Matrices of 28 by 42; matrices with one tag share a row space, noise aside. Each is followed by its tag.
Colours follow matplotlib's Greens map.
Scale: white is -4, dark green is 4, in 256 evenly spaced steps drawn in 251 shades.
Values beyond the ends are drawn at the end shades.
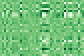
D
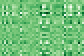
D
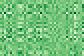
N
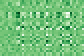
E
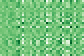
E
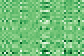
D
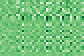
E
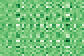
E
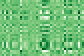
D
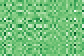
N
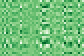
D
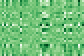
D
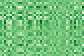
N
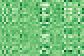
D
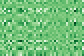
N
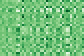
E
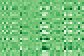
D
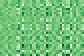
E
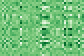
D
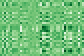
D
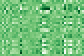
D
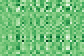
E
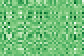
N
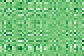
N
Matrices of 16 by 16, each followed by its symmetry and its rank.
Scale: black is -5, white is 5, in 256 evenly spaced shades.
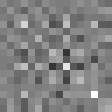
symmetric, rank three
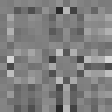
antisymmetric, rank two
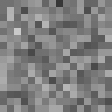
neither, full rank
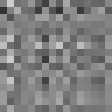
antisymmetric, rank two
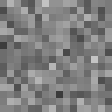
antisymmetric, full rank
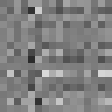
neither, rank three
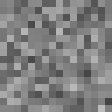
antisymmetric, full rank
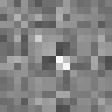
symmetric, rank three
